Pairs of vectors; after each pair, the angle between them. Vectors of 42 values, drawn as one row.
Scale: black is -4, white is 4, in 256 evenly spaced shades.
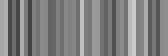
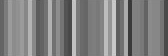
partly opposed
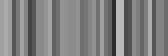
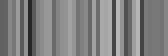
partly aligned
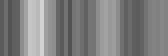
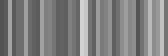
orthogonal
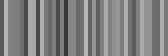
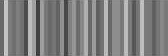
nearly parallel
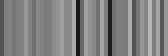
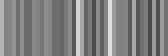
nearly opposite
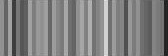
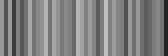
nearly parallel
